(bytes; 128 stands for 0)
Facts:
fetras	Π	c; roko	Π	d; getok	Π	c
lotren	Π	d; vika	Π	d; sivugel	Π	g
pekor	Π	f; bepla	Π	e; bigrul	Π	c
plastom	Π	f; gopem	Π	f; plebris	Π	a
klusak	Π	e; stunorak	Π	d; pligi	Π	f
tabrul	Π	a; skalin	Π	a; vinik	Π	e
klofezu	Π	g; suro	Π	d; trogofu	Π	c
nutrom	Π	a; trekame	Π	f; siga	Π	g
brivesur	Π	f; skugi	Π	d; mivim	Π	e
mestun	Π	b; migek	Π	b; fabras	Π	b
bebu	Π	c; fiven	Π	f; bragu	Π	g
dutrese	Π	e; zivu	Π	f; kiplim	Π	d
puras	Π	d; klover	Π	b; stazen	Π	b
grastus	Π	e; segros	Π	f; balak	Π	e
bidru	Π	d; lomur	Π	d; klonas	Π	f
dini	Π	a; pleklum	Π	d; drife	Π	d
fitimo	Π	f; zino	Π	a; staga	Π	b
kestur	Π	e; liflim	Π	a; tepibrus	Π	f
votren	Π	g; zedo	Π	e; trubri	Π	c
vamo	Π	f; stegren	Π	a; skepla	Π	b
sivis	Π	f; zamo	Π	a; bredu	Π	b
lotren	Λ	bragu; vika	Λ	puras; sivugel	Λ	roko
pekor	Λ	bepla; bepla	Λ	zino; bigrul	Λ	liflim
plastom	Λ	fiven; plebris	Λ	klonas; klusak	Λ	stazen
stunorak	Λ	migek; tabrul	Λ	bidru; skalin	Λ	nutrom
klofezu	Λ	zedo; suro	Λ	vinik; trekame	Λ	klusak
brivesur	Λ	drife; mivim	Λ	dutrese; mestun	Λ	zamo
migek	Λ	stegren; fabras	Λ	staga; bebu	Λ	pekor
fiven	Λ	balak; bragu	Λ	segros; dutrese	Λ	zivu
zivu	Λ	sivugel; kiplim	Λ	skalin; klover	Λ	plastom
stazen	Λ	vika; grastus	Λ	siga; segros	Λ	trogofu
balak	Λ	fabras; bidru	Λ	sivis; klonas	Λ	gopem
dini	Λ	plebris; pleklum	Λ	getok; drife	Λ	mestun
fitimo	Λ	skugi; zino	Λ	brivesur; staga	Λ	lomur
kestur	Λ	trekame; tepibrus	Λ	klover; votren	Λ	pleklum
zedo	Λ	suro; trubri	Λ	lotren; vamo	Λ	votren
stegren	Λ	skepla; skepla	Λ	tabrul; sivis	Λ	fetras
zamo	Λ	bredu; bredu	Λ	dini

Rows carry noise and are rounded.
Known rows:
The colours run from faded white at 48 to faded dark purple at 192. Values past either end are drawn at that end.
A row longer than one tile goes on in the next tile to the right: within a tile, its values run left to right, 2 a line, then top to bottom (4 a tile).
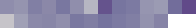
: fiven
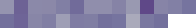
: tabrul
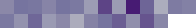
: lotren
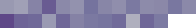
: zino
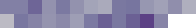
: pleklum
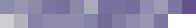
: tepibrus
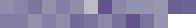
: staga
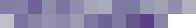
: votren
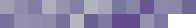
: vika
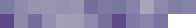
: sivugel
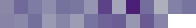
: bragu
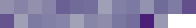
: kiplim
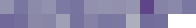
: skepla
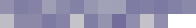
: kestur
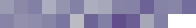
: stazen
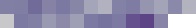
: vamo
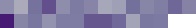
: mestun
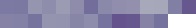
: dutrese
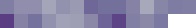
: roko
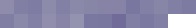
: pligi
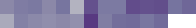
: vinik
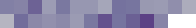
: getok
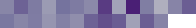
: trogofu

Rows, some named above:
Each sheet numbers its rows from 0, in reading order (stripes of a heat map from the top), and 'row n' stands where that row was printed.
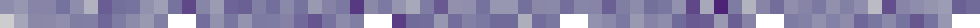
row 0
plastom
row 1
plebris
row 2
brivesur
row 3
segros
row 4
staga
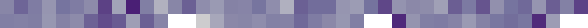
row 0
trogofu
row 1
plastom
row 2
nutrom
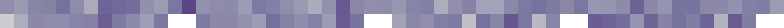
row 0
klover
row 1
stunorak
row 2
klusak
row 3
bepla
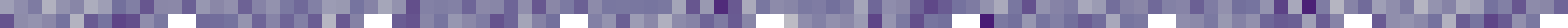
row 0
puras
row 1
pekor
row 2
fetras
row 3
trubri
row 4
klofezu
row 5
drife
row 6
segros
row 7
puras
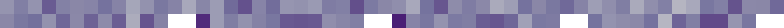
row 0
bebu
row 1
bredu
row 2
mestun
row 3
vika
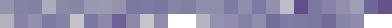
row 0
trekame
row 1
balak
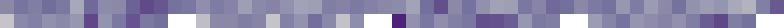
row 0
klofezu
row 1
kestur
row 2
zamo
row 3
mivim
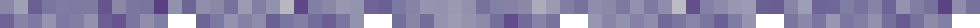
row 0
gopem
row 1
lomur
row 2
zivu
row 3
fabras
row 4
klonas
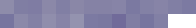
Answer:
pligi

